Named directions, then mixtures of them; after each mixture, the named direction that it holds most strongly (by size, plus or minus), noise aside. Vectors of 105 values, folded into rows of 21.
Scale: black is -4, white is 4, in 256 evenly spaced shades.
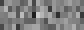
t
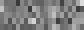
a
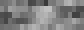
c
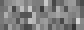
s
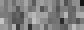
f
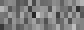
t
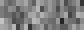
f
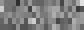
a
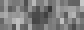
f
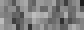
f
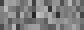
t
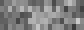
s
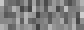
s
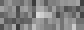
t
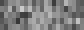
s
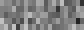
f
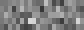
s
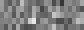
a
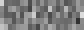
t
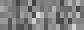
a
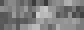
c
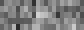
t
